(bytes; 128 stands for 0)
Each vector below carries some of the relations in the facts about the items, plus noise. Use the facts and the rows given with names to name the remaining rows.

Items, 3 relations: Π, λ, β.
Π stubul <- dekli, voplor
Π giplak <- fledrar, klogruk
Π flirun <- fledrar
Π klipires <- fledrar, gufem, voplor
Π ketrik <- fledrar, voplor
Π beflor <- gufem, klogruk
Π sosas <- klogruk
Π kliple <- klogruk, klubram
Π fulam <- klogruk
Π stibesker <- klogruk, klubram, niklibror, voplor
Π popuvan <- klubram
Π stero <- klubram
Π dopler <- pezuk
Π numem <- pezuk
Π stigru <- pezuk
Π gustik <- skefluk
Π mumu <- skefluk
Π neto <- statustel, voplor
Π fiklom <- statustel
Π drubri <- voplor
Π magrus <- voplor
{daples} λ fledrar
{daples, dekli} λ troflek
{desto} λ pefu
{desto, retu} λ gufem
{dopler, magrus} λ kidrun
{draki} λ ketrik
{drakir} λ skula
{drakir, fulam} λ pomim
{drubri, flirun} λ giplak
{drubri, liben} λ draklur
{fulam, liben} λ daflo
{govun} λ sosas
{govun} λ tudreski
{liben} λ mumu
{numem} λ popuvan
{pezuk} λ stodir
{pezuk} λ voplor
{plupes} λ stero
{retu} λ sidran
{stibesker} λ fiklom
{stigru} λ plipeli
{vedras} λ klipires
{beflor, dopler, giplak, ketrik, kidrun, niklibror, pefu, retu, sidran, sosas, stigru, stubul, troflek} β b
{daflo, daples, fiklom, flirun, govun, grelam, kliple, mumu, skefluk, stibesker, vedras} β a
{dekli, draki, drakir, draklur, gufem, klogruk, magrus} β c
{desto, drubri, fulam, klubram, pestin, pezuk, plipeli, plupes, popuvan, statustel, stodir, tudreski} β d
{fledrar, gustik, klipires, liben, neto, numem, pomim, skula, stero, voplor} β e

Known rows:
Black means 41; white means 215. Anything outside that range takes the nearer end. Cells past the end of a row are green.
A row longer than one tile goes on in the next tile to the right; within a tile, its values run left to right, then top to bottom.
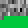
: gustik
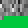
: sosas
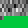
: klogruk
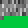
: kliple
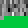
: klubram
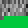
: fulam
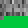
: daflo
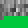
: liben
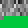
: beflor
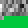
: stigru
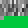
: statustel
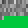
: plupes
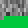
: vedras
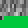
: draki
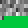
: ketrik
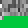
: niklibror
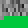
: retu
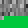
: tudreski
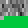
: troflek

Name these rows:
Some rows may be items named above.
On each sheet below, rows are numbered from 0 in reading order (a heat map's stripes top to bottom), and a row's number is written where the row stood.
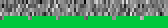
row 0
gufem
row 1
skefluk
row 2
sosas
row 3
stero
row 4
statustel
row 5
troflek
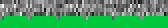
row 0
stibesker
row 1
fiklom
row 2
mumu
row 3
govun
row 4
gufem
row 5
popuvan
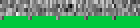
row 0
ketrik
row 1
neto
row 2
fledrar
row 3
neto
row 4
giplak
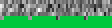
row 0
stigru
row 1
dopler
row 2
draklur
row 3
dekli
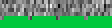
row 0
drubri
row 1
klipires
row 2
draklur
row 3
numem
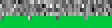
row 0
beflor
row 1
voplor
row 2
magrus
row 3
klubram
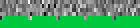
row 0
drakir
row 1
pezuk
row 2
stubul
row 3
kidrun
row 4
flirun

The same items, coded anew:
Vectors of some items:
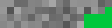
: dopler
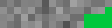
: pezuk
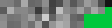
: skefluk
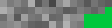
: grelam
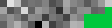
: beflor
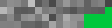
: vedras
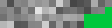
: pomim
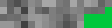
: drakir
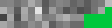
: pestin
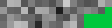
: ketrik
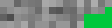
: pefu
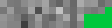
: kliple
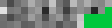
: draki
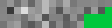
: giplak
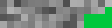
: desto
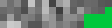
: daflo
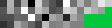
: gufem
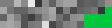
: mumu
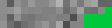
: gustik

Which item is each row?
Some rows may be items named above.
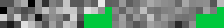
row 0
voplor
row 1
fulam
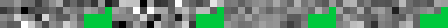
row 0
stubul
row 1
fledrar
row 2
drubri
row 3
ketrik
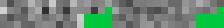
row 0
draki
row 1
magrus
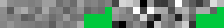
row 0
sosas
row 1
fledrar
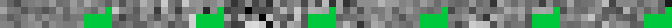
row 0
magrus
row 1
draki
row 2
dekli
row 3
draklur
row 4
statustel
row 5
flirun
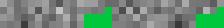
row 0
kliple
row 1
drubri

